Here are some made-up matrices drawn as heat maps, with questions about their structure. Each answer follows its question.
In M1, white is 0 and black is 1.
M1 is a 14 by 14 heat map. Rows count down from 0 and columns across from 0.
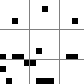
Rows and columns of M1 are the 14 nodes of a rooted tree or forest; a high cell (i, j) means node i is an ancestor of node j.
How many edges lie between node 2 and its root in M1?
2
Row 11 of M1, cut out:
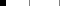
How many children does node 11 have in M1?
1
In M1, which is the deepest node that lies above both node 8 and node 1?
13
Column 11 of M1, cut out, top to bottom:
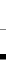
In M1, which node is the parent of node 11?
9
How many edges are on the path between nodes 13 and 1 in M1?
1
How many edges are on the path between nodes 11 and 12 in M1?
3
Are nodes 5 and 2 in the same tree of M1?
no
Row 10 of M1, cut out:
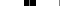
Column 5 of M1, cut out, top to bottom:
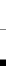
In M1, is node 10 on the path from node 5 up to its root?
yes
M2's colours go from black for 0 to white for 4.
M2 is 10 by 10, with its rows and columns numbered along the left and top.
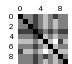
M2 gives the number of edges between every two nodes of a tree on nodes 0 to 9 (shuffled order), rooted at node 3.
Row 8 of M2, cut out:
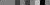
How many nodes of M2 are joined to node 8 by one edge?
2
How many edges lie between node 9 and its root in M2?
1
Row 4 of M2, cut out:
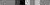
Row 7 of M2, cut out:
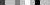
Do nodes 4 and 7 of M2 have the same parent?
no
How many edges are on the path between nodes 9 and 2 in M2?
2
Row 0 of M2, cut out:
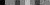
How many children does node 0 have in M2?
1
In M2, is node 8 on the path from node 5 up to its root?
yes
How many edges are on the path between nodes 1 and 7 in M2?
3
